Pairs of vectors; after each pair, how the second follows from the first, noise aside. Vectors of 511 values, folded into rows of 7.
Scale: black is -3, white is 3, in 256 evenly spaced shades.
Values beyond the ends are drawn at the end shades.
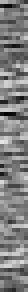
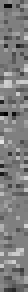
partly zeroed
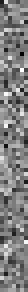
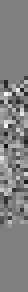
partly zeroed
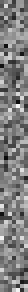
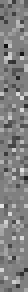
partly zeroed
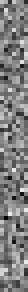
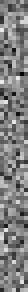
reversed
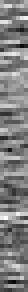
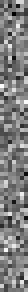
shuffled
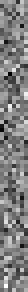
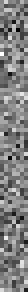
shuffled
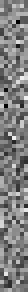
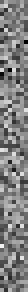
shuffled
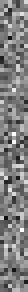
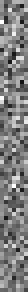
shuffled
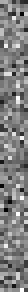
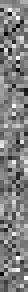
shuffled
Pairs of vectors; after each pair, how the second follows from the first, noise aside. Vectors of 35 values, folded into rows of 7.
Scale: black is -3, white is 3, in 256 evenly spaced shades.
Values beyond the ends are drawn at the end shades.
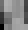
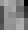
reversed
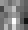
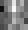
reversed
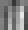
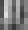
reversed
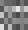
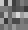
wrapped around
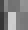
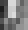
wrapped around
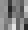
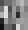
wrapped around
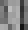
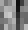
wrapped around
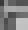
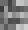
wrapped around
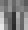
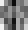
wrapped around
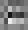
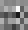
reversed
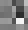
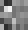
wrapped around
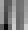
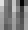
reversed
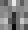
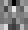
wrapped around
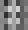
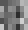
wrapped around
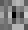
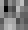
wrapped around
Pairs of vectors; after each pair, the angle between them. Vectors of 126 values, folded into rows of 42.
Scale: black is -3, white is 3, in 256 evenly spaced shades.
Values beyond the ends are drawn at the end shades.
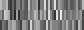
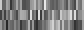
orthogonal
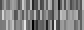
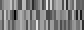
orthogonal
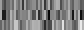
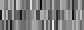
orthogonal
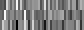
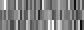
orthogonal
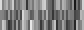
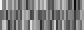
nearly parallel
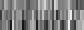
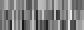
nearly parallel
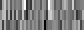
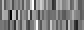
orthogonal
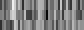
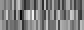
orthogonal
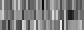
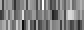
nearly opposite
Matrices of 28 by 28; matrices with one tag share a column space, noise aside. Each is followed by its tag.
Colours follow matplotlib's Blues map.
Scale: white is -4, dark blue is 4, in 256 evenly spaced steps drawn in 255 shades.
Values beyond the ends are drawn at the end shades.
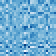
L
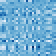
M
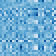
M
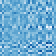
L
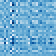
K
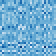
L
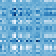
M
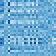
K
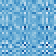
L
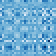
M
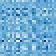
M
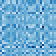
L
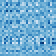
K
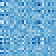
K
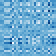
K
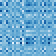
K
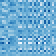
K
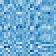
L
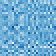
L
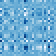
M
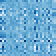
M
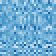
L
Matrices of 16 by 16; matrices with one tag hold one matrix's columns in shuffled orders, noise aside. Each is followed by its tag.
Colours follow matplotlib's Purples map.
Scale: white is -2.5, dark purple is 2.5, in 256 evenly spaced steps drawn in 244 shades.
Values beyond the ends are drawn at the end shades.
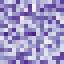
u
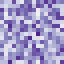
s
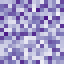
u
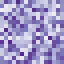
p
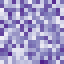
s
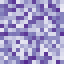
u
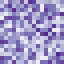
u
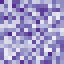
u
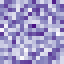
u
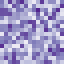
s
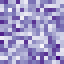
p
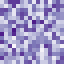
s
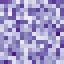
s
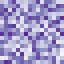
u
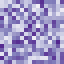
p
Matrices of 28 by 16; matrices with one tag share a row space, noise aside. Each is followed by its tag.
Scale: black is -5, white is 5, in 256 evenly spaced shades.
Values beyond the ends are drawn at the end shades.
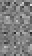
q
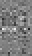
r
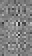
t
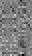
r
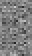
r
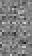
r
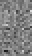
q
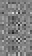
t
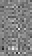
t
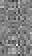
t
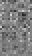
r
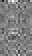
t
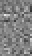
q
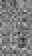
r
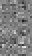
r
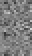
q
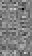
r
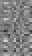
q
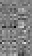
r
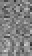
q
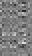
r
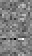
r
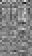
r
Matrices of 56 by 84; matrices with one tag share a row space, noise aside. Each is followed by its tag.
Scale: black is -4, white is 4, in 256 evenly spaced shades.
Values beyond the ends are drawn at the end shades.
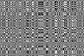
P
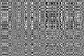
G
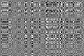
G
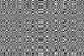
P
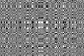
P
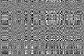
G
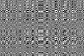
P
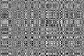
G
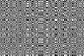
P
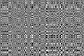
G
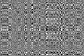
G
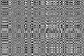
G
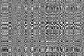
G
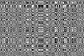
P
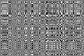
G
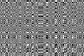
P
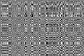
G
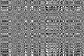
G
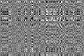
G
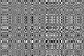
G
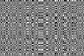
P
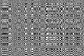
G
